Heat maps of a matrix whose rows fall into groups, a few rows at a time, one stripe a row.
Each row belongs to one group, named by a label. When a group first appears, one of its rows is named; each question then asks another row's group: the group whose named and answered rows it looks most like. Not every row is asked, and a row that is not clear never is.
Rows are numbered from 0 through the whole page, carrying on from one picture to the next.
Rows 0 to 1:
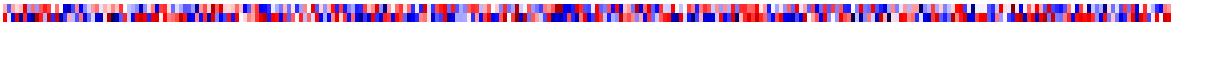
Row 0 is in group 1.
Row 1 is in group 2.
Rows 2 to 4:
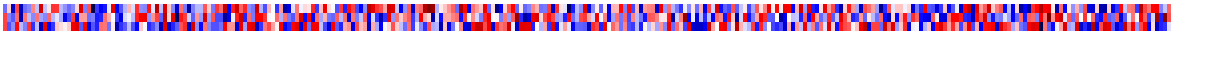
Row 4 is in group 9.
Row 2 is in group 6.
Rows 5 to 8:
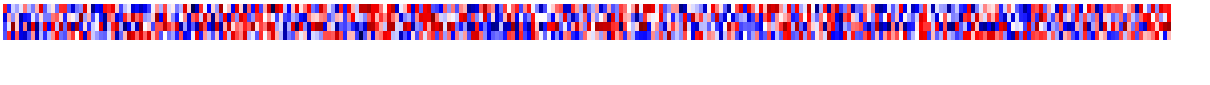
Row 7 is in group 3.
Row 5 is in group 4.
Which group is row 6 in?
6
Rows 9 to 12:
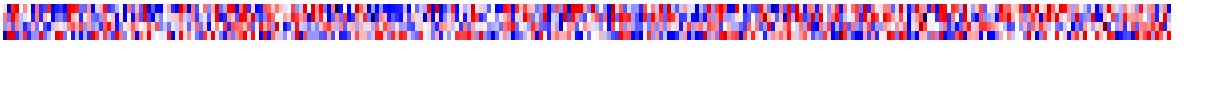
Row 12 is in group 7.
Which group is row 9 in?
9
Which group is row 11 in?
6
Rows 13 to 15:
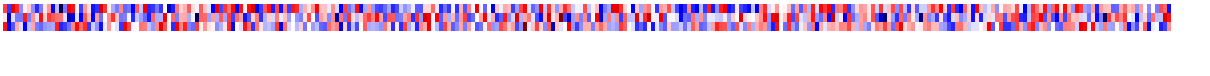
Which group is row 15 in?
2
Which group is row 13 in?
9
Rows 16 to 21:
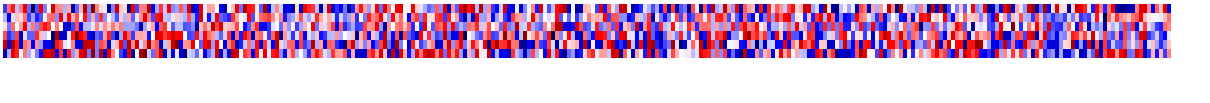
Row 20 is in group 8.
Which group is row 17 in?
3
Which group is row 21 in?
3
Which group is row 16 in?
7
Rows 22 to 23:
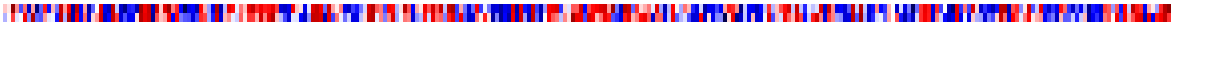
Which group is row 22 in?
3
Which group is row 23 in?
3
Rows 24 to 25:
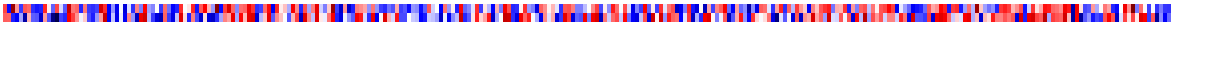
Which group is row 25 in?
9
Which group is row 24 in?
9
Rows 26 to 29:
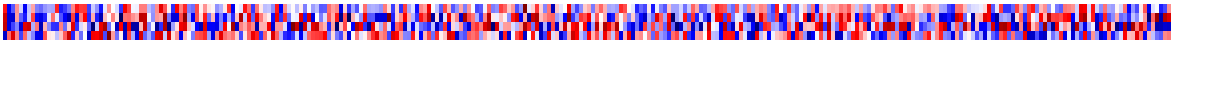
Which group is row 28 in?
9
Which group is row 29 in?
3
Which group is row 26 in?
2
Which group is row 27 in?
2
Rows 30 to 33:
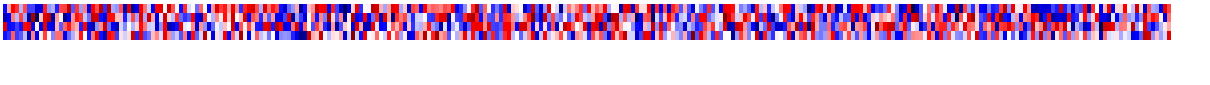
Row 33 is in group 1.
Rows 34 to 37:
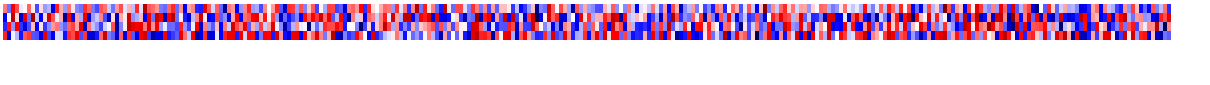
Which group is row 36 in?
6
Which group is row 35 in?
3
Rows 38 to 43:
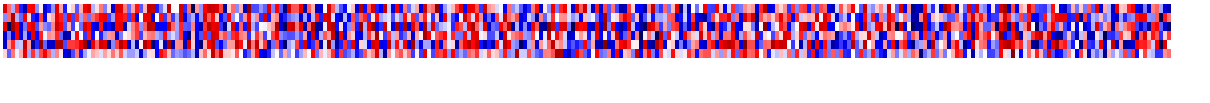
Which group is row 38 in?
8
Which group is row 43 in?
1
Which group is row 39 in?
7
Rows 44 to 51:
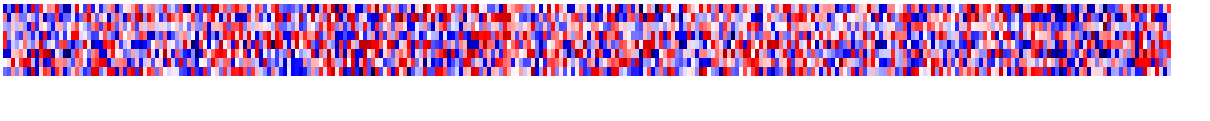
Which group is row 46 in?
1
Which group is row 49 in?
1
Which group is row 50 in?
7
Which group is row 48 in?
4
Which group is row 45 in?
8
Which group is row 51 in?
1
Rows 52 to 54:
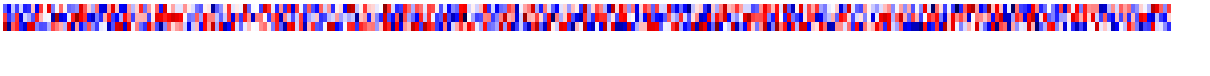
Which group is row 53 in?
2
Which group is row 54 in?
8
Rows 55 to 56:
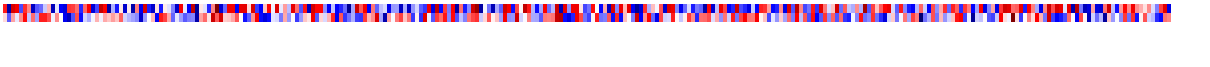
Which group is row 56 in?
1
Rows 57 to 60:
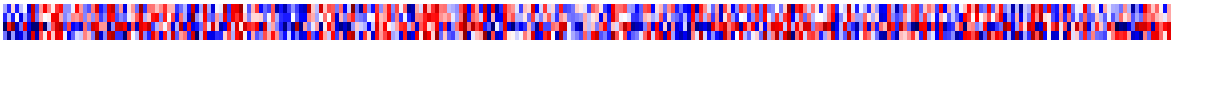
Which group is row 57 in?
1
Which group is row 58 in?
6
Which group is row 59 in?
7
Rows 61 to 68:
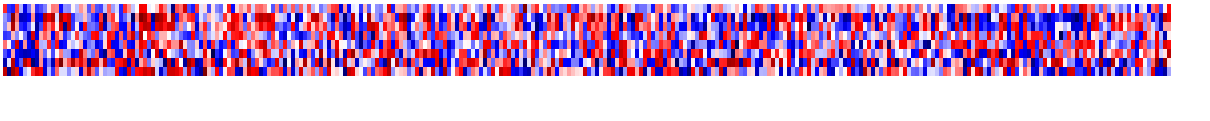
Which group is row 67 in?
7
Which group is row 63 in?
3
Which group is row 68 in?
8
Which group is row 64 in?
1
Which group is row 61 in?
2
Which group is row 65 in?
2
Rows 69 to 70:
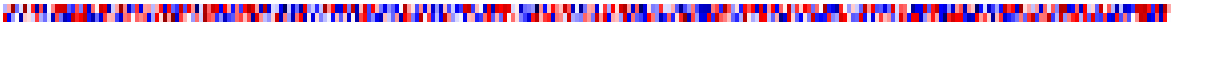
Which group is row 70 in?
2
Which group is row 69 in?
7
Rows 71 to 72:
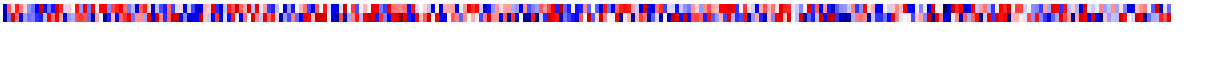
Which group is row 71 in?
7
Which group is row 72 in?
3
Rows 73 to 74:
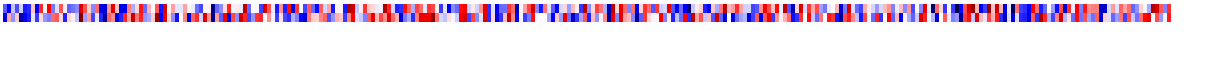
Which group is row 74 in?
6
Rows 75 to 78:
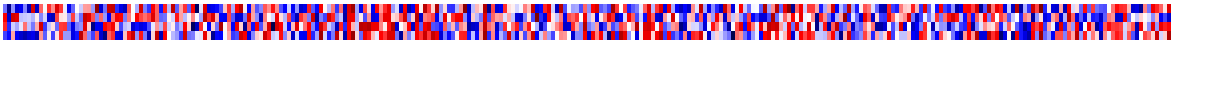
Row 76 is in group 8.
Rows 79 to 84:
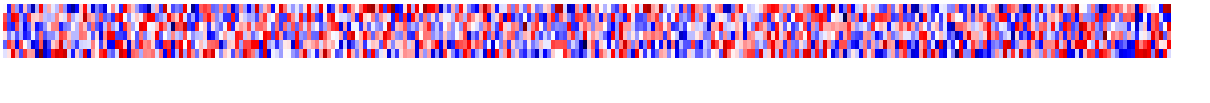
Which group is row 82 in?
4
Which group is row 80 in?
8
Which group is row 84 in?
7
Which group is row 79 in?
4
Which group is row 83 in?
7
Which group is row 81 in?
2
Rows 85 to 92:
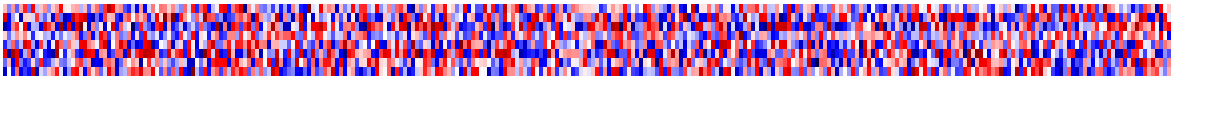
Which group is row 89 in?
7
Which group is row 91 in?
6
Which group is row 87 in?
3
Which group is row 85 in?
1
